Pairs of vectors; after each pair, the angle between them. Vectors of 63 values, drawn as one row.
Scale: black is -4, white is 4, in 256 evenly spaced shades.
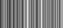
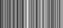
nearly parallel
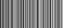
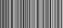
nearly parallel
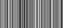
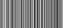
orthogonal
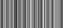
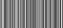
partly opposed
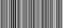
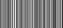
nearly opposite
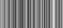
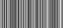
orthogonal
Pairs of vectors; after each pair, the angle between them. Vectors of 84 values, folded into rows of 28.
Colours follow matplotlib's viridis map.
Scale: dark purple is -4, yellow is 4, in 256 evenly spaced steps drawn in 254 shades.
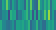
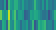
partly opposed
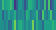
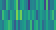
partly opposed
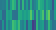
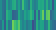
nearly parallel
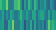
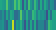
nearly parallel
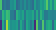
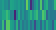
partly aligned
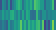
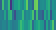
partly aligned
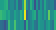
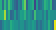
partly aligned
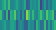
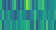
partly opposed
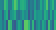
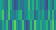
nearly opposite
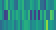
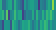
orthogonal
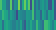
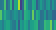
partly aligned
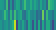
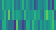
partly opposed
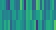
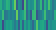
partly opposed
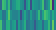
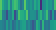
orthogonal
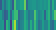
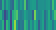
nearly parallel
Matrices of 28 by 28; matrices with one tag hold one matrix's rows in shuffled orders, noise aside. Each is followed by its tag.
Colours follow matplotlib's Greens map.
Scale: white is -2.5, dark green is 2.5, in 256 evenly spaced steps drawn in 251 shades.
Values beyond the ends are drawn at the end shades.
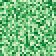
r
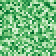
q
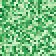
q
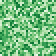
q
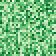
r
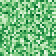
r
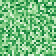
r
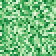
q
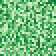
r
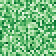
r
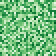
r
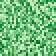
r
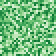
q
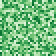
q
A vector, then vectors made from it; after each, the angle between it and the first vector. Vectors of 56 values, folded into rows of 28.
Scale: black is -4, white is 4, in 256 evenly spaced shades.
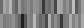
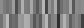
partly opposed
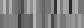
partly aligned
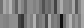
nearly parallel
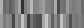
partly opposed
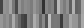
nearly parallel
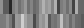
nearly opposite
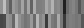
orthogonal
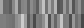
nearly opposite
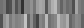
partly opposed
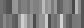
nearly opposite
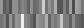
nearly opposite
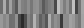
nearly parallel
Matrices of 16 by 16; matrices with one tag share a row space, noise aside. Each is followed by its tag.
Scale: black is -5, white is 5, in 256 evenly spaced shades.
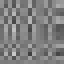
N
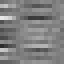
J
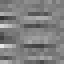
J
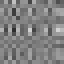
N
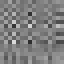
N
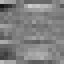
J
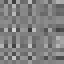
N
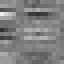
J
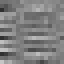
J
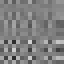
N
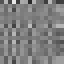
N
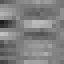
J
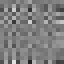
N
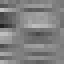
J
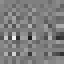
N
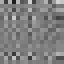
N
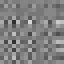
N
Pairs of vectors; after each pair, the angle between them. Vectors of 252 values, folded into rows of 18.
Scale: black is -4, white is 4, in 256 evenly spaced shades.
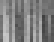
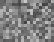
orthogonal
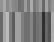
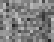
partly aligned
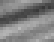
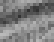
nearly parallel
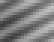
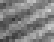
nearly parallel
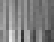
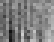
nearly opposite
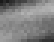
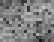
partly aligned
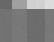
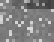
partly opposed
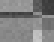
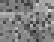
partly opposed
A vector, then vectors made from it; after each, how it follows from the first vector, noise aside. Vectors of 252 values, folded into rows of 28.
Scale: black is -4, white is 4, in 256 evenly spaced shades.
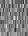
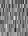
copied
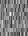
wrapped around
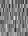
copied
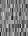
wrapped around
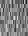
copied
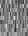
copied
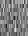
negated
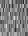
copied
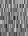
negated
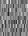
wrapped around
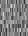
wrapped around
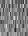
copied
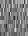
negated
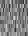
copied
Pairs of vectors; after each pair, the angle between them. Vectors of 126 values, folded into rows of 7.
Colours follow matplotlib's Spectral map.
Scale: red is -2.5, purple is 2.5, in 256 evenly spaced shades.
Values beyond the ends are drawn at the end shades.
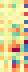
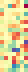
nearly opposite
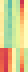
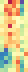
nearly opposite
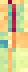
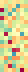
orthogonal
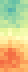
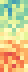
nearly parallel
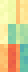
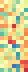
partly opposed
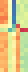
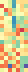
partly aligned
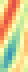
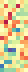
partly aligned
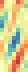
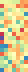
orthogonal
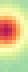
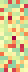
orthogonal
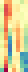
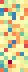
orthogonal
